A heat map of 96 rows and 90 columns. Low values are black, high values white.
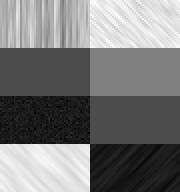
The table splits into 4 rows of 2 panels. Panel 1,1: high, streaked downward. Panel 1,2: very high, slanting down to the right, faint in contrast. Panel 2,1: low, flat. Panel 2,2: middling, flat. Panel 3,1: very low, fine-grained, faint in contrast. Panel 3,2: low, flat. Panel 4,1: very high, slanting down to the right, faint in contrast. Panel 4,2: very low, slanting up to the right, faint in contrast.
